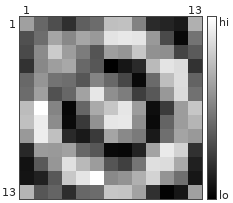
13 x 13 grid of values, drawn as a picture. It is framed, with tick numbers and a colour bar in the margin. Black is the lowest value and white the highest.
There is no overall slope. Rings spread out from the centre. A checkerboard runs through the table.
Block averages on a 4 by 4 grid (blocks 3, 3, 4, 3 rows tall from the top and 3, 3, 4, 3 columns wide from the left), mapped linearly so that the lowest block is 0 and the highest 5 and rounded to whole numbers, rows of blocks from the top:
2250
2305
5024
0541
